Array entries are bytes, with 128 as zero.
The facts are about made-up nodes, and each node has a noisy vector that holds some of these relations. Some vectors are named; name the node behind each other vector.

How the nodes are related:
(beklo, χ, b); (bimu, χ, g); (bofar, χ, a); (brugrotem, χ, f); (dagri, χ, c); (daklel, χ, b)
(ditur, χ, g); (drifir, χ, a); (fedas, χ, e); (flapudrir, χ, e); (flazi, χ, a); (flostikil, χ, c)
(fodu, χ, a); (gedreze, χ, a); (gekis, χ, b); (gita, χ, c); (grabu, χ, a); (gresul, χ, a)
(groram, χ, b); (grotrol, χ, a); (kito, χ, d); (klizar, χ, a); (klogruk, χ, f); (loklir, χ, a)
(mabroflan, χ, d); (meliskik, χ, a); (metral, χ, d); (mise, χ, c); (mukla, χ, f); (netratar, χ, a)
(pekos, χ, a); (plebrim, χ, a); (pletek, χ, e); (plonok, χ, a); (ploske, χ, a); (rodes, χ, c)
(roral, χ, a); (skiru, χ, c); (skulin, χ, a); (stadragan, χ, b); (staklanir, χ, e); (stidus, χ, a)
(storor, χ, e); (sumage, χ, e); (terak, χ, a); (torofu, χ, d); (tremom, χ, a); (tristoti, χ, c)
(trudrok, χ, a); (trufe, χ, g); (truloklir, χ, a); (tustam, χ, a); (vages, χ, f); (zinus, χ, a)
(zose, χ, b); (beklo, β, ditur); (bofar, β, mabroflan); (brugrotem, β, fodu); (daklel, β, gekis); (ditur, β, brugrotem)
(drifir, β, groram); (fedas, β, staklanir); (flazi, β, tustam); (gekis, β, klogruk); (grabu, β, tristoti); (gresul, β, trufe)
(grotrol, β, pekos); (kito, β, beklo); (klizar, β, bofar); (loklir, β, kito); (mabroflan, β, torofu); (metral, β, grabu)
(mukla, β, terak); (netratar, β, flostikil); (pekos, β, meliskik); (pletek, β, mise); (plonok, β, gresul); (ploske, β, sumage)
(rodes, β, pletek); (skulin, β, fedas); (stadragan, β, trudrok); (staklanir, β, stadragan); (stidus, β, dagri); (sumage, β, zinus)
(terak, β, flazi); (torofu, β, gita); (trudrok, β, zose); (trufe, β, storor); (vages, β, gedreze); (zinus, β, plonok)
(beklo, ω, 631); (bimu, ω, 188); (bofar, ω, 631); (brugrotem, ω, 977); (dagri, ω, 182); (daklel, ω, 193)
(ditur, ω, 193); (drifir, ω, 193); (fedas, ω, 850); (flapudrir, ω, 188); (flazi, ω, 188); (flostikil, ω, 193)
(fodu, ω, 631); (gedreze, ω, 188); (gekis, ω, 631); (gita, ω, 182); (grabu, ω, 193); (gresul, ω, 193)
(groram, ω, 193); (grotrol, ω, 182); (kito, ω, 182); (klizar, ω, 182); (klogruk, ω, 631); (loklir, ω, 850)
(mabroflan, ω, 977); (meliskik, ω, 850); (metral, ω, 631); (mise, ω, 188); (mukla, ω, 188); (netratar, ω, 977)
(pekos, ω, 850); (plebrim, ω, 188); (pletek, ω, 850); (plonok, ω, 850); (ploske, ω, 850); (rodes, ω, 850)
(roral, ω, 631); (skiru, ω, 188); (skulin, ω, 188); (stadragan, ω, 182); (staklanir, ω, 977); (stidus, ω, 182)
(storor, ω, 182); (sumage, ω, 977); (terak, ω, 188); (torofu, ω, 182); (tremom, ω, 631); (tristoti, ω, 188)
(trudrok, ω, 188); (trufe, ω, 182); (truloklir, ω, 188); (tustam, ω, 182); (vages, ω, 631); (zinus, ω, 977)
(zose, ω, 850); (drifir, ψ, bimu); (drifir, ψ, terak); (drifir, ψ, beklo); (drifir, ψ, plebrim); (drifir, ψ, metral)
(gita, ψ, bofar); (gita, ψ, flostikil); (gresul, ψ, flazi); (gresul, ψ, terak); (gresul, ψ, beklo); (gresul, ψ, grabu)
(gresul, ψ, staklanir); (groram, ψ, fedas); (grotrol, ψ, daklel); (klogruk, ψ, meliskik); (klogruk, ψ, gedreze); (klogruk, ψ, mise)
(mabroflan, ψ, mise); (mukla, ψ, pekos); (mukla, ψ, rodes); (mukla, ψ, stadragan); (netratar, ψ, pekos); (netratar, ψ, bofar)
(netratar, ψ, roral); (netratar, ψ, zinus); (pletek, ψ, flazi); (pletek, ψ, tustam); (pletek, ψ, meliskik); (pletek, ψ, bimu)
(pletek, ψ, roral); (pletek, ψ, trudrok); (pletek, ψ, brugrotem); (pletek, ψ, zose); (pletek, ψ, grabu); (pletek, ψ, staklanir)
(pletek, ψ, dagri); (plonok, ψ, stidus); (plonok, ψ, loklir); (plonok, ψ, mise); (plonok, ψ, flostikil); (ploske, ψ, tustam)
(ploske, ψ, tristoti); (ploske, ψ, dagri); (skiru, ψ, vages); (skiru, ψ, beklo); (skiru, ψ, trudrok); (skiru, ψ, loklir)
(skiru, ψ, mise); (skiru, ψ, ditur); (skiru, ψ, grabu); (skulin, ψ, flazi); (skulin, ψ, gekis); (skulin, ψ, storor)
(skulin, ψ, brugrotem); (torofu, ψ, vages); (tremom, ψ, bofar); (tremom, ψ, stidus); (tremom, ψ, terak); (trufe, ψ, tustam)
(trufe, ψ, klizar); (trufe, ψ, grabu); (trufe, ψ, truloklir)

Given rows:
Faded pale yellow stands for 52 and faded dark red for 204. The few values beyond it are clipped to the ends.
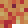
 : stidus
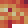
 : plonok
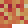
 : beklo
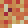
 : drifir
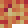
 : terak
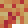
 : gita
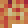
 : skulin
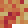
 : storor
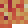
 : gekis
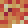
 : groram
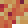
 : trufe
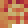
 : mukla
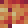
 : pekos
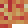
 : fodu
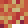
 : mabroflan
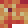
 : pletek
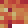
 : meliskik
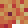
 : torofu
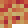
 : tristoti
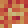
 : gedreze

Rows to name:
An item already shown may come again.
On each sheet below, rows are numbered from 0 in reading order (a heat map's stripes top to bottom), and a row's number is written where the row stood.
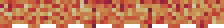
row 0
bofar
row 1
flapudrir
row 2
vages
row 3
pekos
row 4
roral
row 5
rodes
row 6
beklo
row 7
grotrol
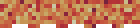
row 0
trufe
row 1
fodu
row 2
kito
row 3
fedas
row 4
sumage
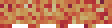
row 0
metral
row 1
klogruk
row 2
stidus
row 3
zinus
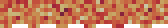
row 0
truloklir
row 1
skiru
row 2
ditur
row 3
staklanir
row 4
kito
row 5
flostikil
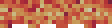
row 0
loklir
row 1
bimu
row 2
stadragan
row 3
plonok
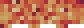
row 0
netratar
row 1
grabu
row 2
ploske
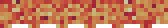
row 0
zinus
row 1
mise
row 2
tristoti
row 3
flazi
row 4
brugrotem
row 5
stidus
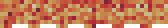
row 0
dagri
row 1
flostikil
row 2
tristoti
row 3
zose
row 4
bofar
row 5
tremom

